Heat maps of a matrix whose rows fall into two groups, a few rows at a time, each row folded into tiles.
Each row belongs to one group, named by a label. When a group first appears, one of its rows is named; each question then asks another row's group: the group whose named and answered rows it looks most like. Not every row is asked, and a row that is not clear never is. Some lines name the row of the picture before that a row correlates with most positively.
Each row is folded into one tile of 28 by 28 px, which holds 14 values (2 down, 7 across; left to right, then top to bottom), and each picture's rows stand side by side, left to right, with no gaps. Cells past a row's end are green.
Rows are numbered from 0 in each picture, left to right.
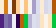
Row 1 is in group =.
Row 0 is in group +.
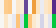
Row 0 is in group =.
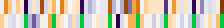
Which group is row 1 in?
+
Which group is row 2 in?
=
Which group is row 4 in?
+
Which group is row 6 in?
=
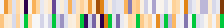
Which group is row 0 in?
=
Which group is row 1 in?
=
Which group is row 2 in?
+
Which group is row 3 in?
+
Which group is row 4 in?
+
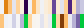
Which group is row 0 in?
=
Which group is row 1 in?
=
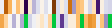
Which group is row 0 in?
=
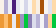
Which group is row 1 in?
+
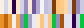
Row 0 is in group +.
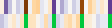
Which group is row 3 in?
=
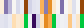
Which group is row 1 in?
+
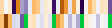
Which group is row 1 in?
=
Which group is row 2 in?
=
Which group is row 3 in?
=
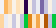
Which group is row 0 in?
=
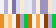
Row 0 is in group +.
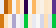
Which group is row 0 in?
=
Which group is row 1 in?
=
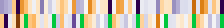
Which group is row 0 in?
+
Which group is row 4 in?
=
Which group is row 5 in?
+
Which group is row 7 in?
=
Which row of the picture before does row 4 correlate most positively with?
0
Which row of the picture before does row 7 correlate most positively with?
0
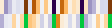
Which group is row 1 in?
=
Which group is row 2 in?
=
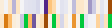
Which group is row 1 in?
+
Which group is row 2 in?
+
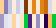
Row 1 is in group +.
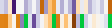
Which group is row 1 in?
+
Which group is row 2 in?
+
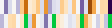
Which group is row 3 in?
=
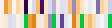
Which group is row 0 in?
=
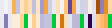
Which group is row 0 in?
+
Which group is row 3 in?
+
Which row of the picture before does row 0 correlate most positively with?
2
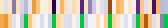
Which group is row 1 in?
=
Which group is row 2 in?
=
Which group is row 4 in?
=
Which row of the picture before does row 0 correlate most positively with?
2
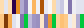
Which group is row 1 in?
+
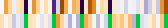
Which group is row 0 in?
=
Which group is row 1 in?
=
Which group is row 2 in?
=
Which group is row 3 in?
=
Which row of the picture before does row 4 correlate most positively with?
2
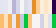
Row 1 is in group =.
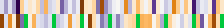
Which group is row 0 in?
+
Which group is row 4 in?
+
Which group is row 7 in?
+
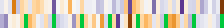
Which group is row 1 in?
=
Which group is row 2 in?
+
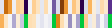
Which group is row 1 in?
=
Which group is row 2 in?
=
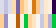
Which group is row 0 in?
+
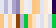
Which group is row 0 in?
+
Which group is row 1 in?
=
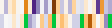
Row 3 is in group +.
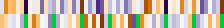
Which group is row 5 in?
=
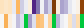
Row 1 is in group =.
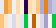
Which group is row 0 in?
=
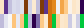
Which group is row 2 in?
=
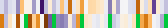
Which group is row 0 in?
+
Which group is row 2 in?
+
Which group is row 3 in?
=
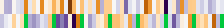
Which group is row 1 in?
+
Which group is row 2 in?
+
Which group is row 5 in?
=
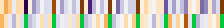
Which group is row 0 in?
=
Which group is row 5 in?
=
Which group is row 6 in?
+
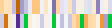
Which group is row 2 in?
+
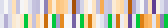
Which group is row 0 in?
+
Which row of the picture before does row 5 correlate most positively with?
3
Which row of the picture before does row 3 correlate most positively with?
0
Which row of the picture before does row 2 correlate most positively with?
0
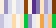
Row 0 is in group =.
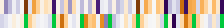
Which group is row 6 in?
+
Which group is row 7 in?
=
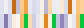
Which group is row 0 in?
+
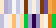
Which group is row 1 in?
+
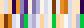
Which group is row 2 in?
=
